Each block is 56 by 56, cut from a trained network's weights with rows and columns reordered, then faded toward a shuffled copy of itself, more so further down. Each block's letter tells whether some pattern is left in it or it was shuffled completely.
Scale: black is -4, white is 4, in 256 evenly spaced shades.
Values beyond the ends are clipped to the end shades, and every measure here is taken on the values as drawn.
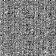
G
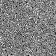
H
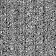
G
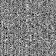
G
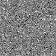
G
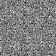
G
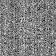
G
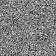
G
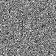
H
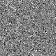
G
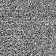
G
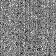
G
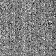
G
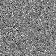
H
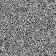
H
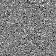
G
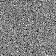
H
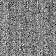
G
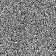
H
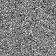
H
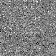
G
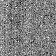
G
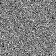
H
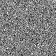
H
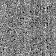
G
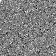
H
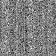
G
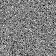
H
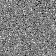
H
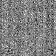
G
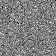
H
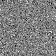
H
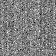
G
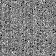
G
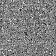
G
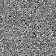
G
